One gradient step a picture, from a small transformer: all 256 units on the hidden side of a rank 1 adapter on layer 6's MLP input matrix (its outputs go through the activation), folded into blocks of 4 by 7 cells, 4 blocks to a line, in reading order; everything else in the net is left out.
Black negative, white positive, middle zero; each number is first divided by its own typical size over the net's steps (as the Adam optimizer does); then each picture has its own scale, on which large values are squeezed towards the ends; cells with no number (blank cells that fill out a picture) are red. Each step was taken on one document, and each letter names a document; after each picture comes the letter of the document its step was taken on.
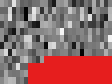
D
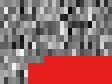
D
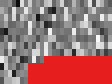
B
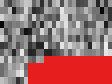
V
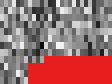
V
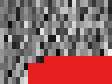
V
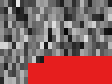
B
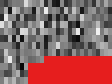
V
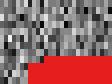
V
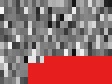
B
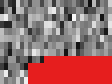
B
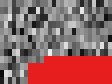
D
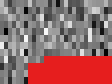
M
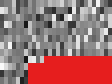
B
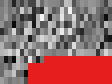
D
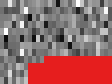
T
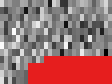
M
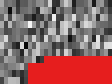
B
